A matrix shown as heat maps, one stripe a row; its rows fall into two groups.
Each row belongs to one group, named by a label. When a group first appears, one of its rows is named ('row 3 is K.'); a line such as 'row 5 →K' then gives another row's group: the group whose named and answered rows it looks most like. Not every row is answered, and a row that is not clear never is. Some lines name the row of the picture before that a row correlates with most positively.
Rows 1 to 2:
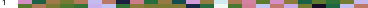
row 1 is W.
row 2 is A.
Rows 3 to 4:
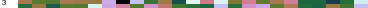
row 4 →A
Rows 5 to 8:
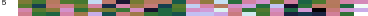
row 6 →W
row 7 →W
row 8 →W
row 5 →A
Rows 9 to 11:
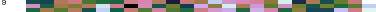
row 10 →W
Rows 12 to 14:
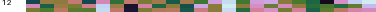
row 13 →W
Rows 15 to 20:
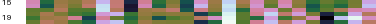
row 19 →A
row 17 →A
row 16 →W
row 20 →A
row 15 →W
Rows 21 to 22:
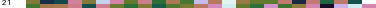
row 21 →W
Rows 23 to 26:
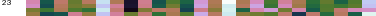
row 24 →W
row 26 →W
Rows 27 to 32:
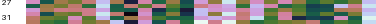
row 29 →W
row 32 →W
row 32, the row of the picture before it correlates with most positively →26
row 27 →W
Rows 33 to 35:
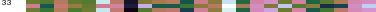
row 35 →A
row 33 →A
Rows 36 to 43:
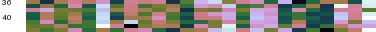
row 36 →W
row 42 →A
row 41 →A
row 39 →A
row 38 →A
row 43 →W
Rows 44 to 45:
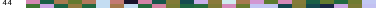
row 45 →A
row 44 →W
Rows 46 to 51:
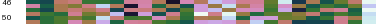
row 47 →W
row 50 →A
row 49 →W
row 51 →W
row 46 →W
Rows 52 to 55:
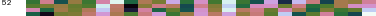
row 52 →A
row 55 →W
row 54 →W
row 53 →A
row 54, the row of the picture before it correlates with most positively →47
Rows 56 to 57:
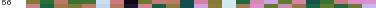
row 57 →W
